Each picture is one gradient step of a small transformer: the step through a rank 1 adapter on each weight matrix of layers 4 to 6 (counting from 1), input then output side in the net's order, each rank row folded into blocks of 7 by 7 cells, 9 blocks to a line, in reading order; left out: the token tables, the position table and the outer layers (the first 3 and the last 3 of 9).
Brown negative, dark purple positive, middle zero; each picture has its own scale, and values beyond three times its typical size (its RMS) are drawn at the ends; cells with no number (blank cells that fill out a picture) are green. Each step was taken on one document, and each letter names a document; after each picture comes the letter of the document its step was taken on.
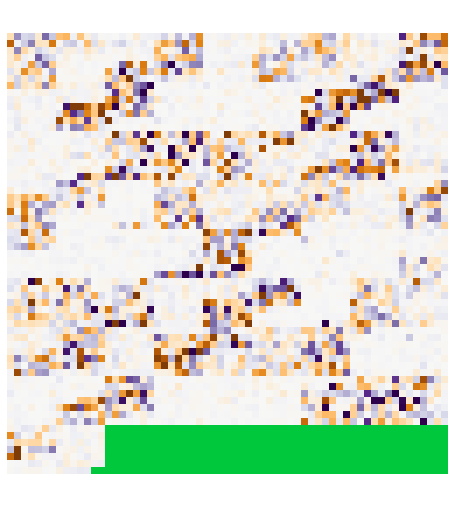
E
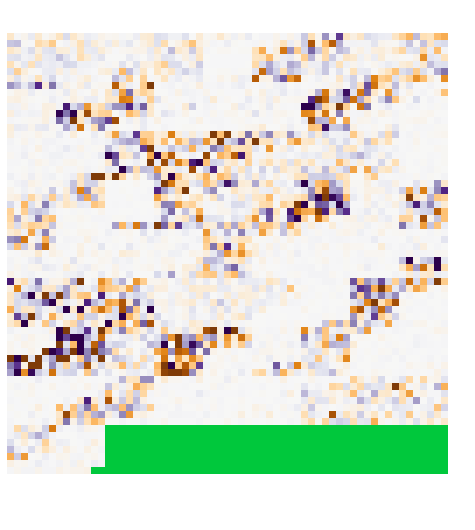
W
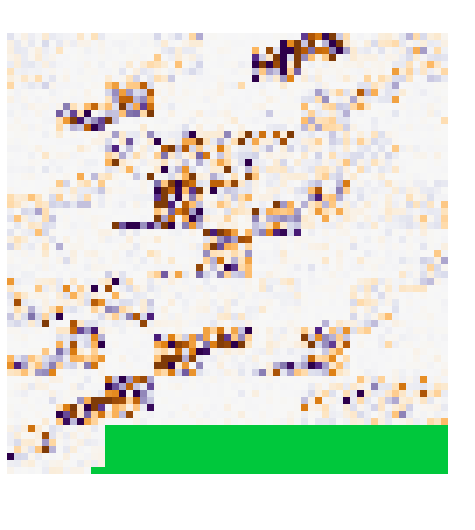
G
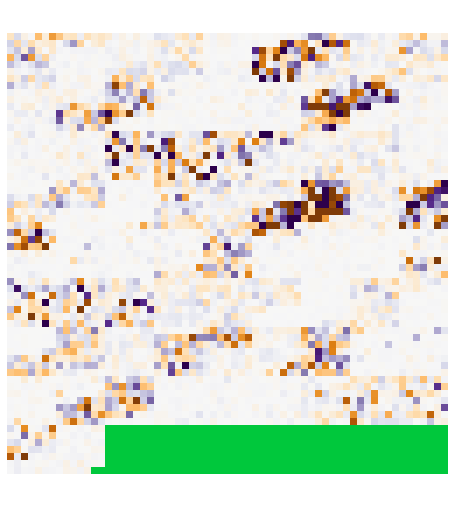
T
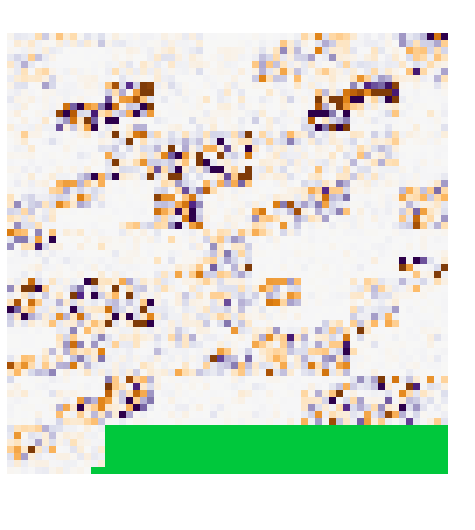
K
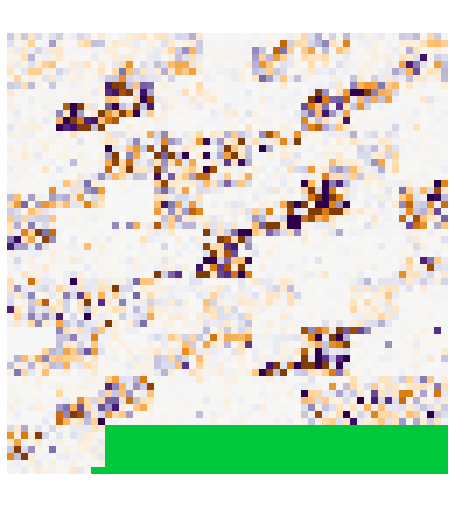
T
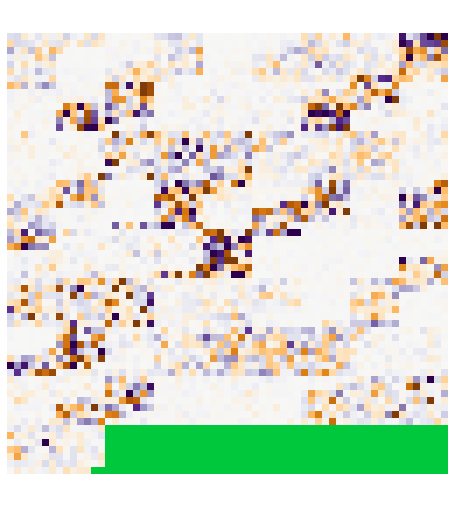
K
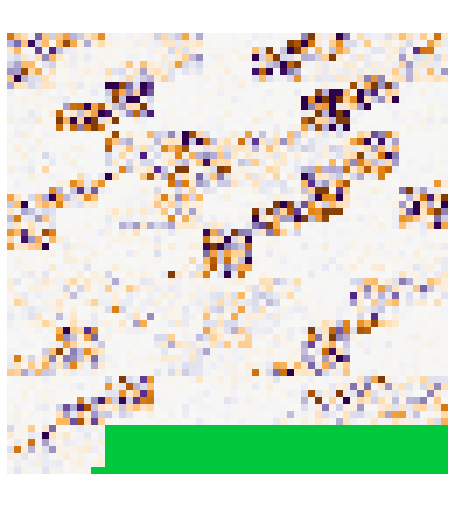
G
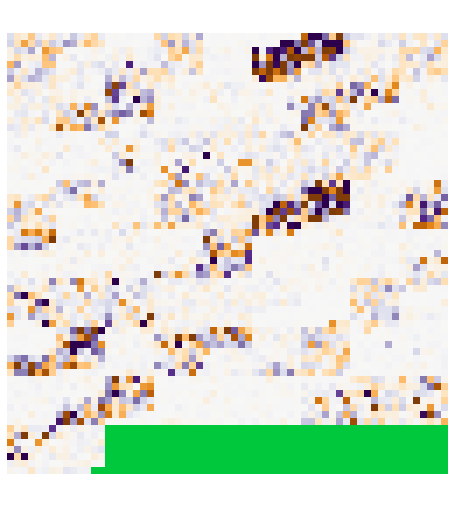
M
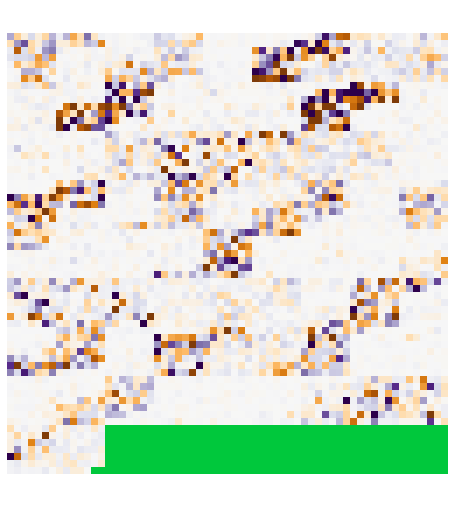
M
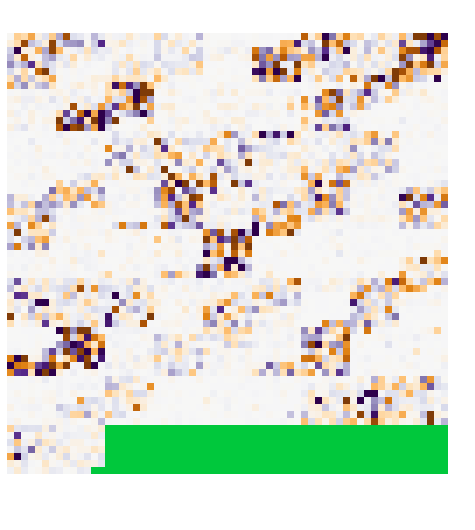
M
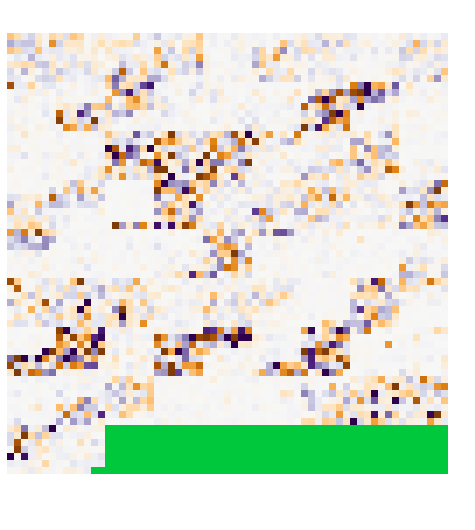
T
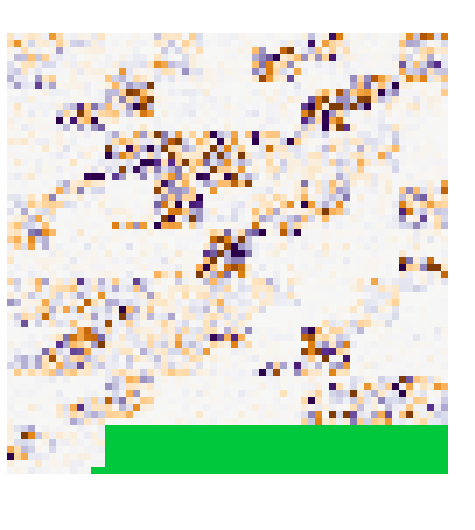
W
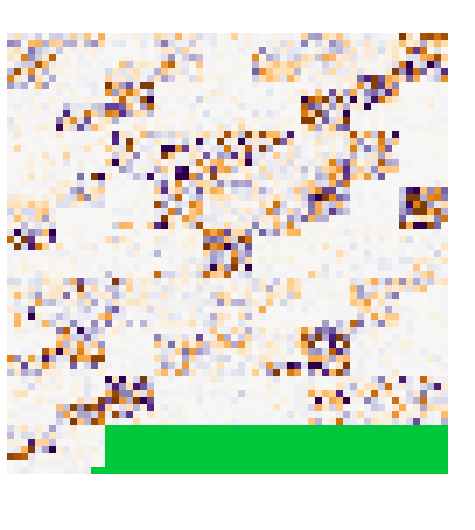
G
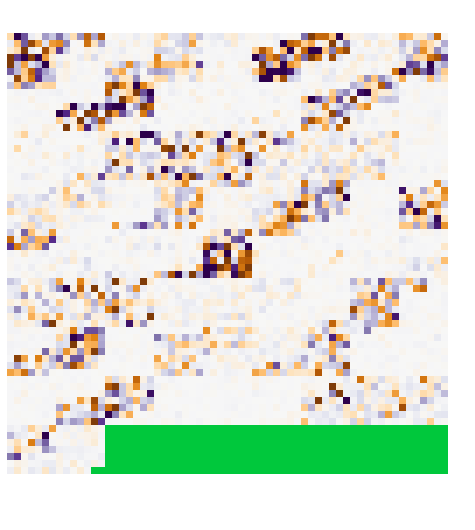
G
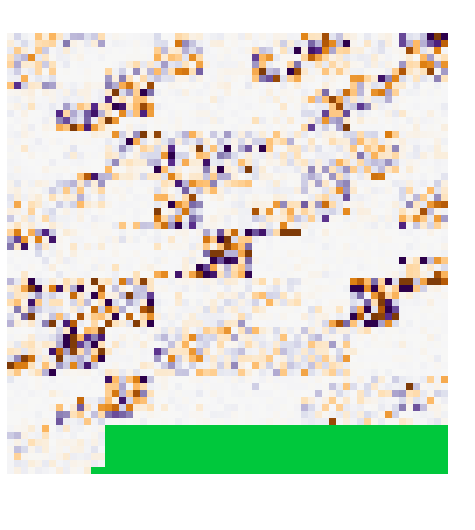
K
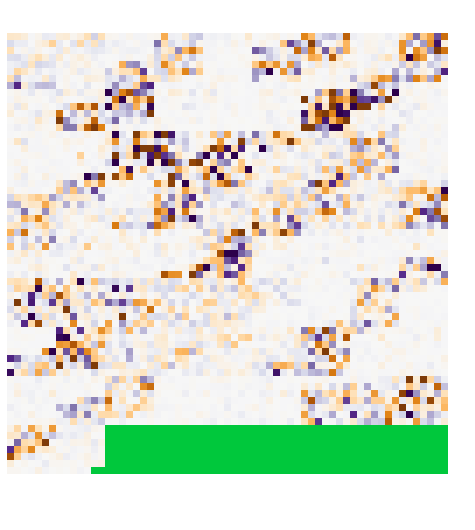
W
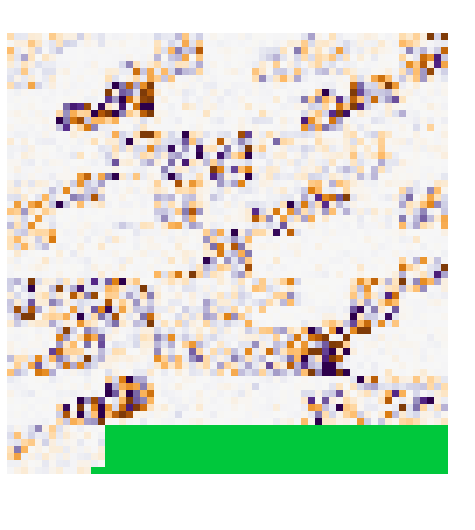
K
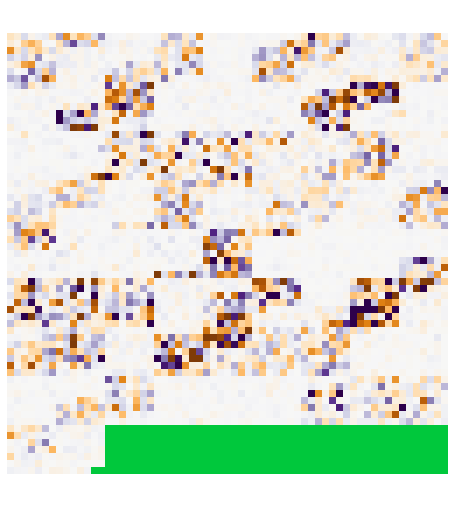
K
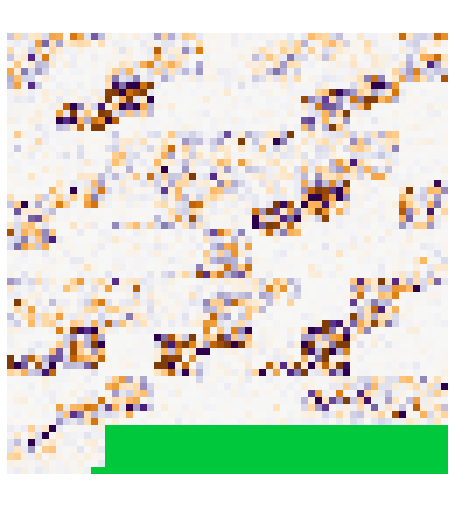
G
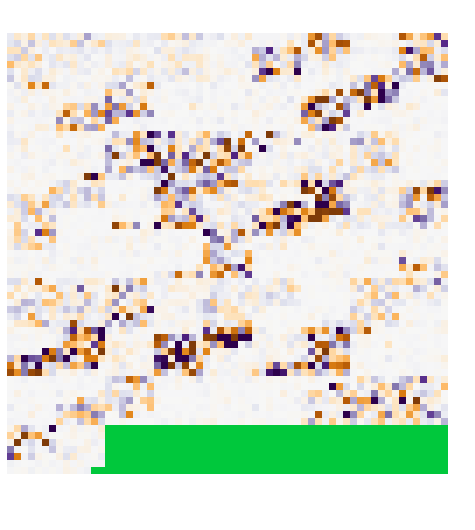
T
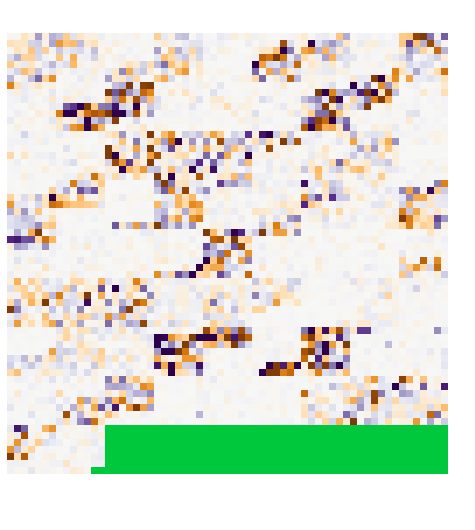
T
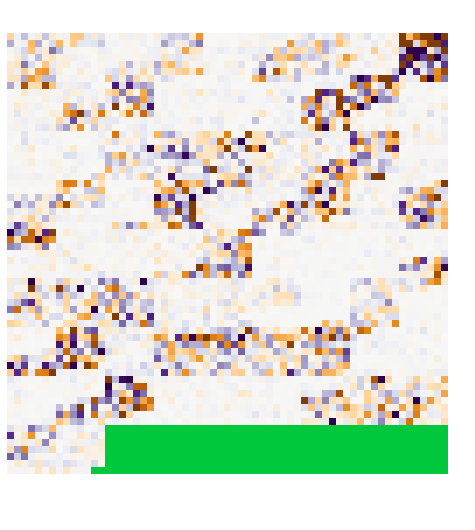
K
